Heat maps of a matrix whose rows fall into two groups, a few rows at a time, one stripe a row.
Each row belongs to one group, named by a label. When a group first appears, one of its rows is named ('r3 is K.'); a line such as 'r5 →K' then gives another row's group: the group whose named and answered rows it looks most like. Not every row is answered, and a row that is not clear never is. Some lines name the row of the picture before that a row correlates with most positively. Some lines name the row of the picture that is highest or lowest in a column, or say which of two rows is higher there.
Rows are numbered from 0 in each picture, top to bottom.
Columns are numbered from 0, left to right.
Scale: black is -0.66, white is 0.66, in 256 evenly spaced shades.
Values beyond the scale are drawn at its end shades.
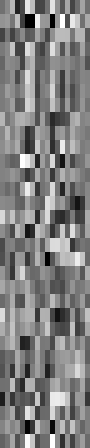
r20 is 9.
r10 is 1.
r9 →1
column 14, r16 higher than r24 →Yes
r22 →9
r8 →9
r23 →9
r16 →1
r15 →9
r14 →9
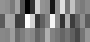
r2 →9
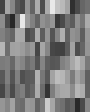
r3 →9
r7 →9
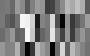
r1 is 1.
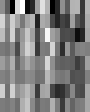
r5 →9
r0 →1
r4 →9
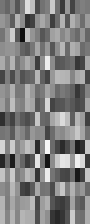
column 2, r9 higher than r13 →No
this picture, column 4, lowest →2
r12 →9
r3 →1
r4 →9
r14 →9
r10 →9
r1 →1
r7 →9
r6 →9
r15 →9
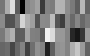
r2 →9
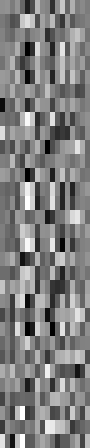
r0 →1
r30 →9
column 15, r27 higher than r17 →Yes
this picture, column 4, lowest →18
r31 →1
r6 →9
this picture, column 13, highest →25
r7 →1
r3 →1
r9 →9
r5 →1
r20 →9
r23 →1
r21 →1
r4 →1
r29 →1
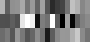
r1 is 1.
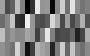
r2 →9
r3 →1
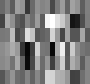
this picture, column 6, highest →2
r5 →9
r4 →1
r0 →1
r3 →1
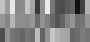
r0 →9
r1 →9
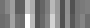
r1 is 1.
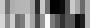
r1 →9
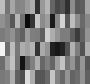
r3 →9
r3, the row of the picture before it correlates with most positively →0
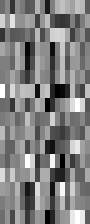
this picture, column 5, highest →11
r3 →1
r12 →9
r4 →1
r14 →1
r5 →1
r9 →9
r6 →9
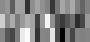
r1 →9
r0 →1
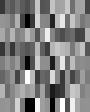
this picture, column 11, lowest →6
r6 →9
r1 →1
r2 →9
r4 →1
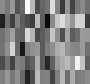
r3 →1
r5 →1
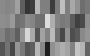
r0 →1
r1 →9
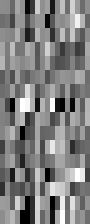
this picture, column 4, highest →7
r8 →1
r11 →1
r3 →9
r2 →1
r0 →1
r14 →1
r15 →1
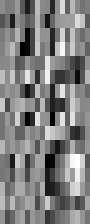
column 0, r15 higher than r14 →No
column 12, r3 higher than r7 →Yes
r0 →1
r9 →9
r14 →9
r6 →1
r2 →1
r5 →9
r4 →9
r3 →1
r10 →9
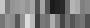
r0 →9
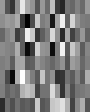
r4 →1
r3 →1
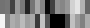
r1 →9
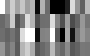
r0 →9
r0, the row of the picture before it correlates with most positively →1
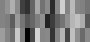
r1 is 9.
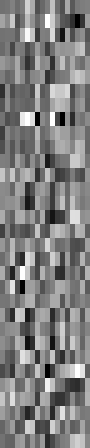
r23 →1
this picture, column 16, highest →26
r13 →1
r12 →9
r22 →1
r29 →1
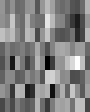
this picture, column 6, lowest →6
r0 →9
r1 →9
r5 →9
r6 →1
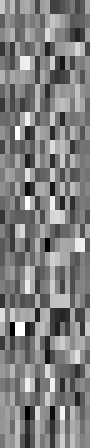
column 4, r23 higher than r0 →Yes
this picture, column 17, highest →23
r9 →1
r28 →9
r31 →1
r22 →9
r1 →9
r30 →1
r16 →1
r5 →9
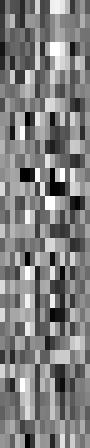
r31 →1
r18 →1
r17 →9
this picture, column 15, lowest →14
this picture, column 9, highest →14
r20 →9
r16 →9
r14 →9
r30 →1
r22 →9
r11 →9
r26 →9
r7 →9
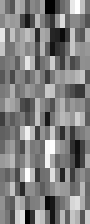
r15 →1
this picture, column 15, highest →0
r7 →1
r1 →1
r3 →9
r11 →9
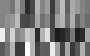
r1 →1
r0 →1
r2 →9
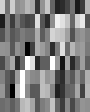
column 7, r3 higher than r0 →Yes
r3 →1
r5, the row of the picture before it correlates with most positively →2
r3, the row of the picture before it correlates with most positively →0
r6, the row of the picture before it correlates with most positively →2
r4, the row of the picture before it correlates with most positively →3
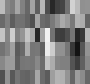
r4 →9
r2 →9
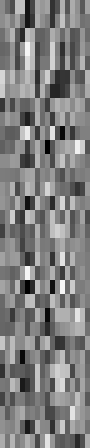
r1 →1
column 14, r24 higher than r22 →No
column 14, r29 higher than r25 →Yes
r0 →1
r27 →1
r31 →9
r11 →1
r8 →1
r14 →1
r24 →9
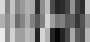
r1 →9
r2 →9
